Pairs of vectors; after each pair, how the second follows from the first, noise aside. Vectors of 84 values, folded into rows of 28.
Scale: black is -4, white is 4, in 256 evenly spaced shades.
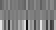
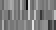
shuffled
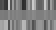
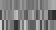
wrapped around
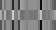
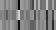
wrapped around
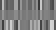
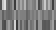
reversed
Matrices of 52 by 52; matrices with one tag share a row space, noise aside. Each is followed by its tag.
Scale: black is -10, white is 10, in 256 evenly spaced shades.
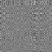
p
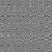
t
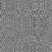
p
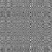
t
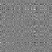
p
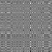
t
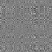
p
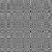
t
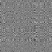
p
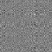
p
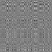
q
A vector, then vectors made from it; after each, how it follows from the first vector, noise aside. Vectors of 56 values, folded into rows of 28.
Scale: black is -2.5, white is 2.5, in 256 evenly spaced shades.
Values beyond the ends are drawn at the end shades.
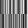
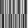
copied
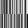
sign-scrambled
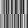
negated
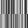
sign-scrambled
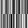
wrapped around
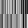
sign-scrambled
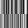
negated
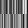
sign-scrambled
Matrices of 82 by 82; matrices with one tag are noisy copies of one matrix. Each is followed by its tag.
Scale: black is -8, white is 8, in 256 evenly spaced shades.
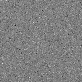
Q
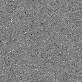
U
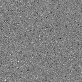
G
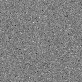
Q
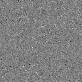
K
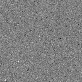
G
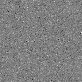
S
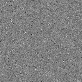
U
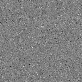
K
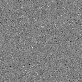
K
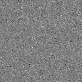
K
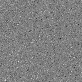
G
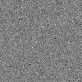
K
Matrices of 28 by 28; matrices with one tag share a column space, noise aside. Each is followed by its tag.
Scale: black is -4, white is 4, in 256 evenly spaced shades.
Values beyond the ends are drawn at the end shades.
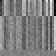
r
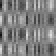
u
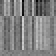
r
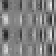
u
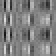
u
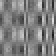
u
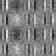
u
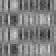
u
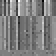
r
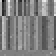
r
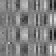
u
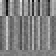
r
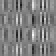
u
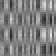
u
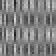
u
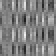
u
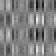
u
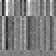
r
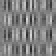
u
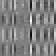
u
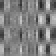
u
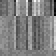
r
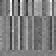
r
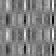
u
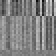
r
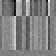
r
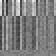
r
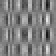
u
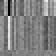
r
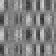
u
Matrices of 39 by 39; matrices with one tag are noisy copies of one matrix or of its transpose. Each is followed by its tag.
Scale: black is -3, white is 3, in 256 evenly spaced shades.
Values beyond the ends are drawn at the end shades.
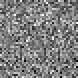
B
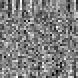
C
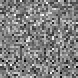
B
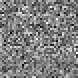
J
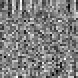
C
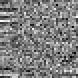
C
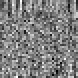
C
